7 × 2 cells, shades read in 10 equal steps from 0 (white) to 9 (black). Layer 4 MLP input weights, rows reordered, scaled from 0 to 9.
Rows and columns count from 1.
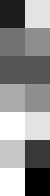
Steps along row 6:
up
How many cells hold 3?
1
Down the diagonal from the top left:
8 4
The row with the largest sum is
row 3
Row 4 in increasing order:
3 4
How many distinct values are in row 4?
2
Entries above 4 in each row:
1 1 2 0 0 1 1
